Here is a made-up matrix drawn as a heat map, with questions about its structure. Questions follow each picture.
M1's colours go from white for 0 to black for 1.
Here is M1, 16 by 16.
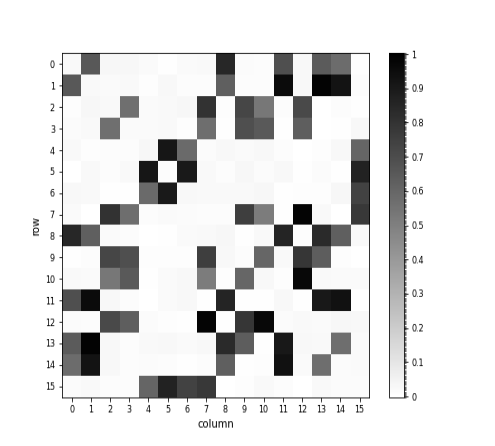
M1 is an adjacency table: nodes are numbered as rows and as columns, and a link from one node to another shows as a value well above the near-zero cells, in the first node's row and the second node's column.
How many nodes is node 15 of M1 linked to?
4
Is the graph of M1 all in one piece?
yes
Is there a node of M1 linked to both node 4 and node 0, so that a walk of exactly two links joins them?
no
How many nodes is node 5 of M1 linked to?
3
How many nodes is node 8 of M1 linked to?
5
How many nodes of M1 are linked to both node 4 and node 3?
0
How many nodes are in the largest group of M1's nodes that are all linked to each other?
6
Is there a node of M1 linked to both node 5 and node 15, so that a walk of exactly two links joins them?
yes
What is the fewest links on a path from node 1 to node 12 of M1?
3
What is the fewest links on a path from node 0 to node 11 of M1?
1
